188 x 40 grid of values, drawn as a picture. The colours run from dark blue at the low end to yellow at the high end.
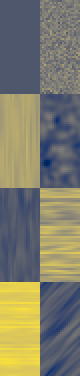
It is made of 4 by 2 panels. Panel 1,1: low, flat. Panel 1,2: middling, fine-grained. Panel 2,1: high, streaked downward, faint in contrast. Panel 2,2: low, blotchy. Panel 3,1: low, streaked downward, faint in contrast. Panel 3,2: high, streaked across. Panel 4,1: very high, streaked across, faint in contrast. Panel 4,2: low, slanting up to the right.
